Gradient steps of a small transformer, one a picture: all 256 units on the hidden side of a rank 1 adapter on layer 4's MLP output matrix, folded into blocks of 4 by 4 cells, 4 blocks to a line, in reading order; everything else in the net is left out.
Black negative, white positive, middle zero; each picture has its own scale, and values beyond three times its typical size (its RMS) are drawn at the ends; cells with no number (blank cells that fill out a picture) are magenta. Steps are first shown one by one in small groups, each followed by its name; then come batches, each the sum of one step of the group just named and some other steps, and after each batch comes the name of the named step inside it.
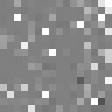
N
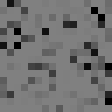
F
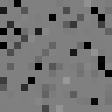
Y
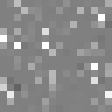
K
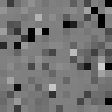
F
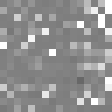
N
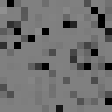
F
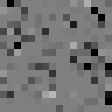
F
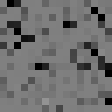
F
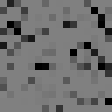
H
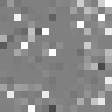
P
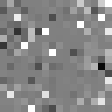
P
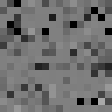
H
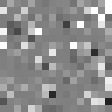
P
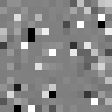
P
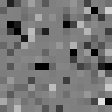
H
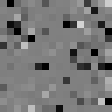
P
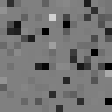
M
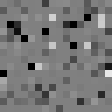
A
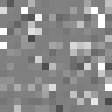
M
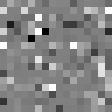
A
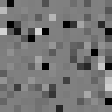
A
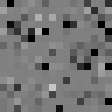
M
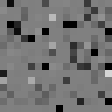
A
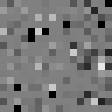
M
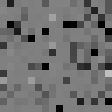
A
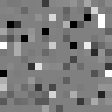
A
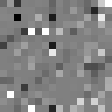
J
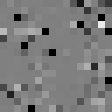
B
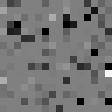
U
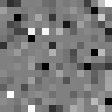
J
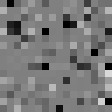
U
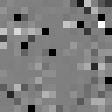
B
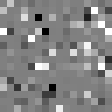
U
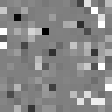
B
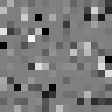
U
